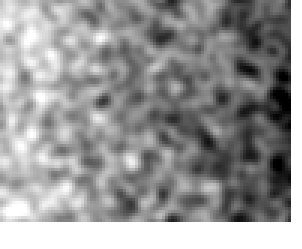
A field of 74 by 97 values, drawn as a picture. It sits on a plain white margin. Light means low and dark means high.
Grain: blotchy. Lone odd cells: none. Stripes: none. Slope: up to the right.
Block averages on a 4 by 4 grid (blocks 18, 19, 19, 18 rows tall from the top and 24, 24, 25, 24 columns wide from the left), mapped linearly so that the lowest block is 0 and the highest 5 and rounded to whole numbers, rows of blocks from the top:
0 2 3 5
0 2 3 5
1 2 4 5
0 2 3 5
